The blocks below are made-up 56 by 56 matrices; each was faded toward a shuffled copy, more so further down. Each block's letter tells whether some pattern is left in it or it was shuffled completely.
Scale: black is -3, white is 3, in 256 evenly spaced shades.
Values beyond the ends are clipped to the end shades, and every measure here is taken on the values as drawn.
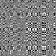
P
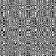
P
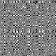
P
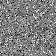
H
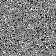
H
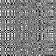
P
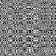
P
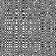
P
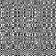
P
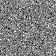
H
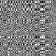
P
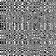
P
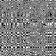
P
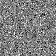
H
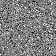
H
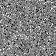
H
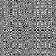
P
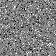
H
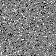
H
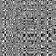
P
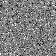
H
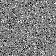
H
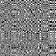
P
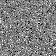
H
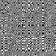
P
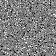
H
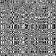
P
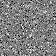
H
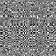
P
